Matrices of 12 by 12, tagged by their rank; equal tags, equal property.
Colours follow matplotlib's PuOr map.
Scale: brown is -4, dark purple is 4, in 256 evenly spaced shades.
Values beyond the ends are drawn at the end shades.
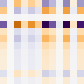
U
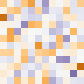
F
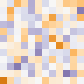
F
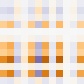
U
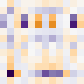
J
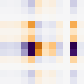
U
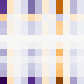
U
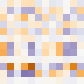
J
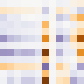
J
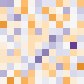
F
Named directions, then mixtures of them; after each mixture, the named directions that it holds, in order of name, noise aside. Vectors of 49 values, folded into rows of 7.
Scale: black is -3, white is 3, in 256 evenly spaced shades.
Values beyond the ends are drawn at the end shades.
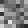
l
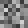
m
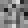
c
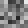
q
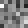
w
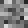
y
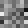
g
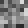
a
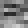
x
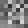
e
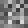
e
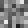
a, g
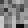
a, c, l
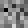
a, c, m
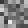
l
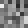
w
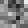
l, q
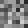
e, w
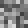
c, l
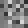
e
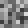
e, g, w
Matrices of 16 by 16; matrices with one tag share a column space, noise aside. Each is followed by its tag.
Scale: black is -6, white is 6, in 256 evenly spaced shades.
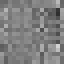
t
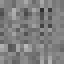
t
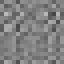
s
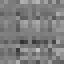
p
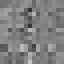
t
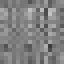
t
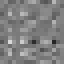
p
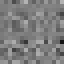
p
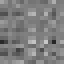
p
